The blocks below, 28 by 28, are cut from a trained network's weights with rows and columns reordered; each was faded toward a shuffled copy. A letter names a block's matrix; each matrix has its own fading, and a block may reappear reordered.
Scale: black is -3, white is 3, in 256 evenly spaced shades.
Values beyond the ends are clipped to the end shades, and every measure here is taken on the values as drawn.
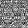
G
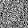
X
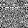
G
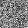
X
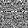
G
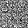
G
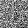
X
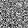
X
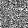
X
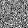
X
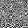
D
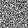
X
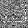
G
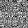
G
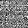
G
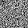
X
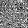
X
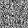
X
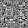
D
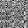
D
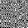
D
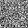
X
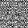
G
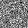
X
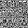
G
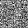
X
